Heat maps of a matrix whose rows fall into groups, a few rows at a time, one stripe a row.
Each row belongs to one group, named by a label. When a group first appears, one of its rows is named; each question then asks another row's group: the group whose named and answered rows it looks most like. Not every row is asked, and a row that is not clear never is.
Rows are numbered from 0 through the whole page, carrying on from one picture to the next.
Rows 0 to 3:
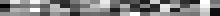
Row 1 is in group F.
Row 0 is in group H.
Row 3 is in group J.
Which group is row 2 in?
F
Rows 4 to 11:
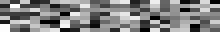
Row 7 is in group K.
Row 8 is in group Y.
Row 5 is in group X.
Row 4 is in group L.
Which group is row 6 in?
H
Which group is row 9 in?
X
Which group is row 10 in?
Y
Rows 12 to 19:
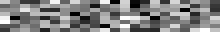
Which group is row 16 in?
Y
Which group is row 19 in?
F
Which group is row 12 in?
L
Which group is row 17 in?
Y
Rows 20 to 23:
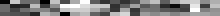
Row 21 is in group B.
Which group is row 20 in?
X
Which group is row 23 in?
K
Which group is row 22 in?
B
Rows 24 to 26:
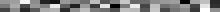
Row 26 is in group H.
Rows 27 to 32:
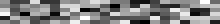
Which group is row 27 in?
F
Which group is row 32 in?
L
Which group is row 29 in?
Y
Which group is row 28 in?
B
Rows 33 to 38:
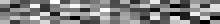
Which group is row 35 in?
F
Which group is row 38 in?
Y
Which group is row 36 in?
B
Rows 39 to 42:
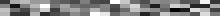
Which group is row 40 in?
Y
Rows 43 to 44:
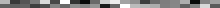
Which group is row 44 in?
J
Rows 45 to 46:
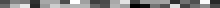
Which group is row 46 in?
L
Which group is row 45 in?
K
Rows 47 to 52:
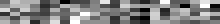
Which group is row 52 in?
L
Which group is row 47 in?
F
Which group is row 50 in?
X
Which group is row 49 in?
L
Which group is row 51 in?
L
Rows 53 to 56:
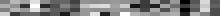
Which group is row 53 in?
H
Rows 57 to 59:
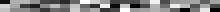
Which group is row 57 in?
X
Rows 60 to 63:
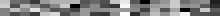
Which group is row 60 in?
L
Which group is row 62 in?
H
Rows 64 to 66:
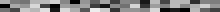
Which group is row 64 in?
H
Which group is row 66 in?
B
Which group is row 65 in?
X
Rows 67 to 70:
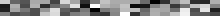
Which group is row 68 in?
F
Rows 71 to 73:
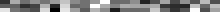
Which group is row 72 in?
B
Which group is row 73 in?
B
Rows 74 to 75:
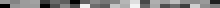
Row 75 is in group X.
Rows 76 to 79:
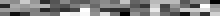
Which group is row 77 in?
H
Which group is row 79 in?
B
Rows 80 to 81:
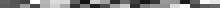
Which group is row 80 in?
F
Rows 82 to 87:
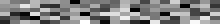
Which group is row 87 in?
X
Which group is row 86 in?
K
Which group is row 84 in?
K
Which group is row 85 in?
Y
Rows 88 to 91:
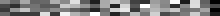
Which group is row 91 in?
B
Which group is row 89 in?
B
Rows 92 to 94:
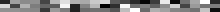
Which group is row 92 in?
F
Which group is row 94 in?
J
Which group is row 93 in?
J
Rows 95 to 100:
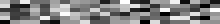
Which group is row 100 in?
X
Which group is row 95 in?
L
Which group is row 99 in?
Y
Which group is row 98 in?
B
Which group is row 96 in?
Y
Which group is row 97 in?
F
